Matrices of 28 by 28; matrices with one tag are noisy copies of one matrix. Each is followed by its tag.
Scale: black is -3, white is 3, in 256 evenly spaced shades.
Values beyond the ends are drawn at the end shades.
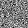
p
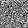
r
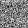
r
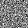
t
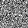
t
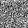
r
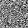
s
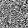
s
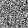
s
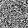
s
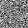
s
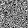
p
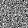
t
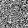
s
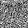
r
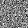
t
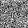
r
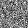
p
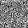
r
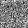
r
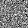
t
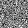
p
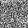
r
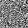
s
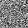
s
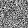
p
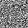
s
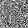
s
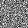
t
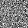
t
